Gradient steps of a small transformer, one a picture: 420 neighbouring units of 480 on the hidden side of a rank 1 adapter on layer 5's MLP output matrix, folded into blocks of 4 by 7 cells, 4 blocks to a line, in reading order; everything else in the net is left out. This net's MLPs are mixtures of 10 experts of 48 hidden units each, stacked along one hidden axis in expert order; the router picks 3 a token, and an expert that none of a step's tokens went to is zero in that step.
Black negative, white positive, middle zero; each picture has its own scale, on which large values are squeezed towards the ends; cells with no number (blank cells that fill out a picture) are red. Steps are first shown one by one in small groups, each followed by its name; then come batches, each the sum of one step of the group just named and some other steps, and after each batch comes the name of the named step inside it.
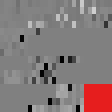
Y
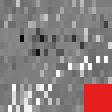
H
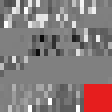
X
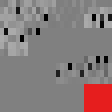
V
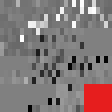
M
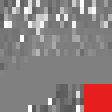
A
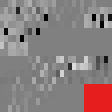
V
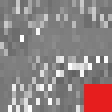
A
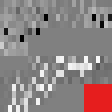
V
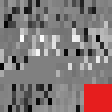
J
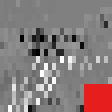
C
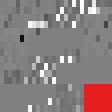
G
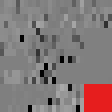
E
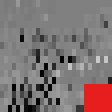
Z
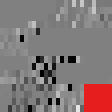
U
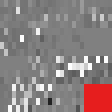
E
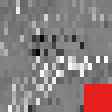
C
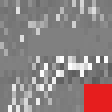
G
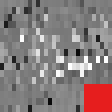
J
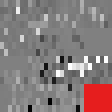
E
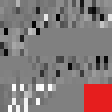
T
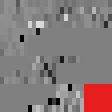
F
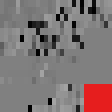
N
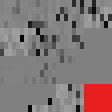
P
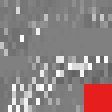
F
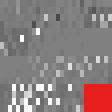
T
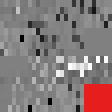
P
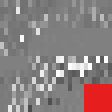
F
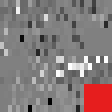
P
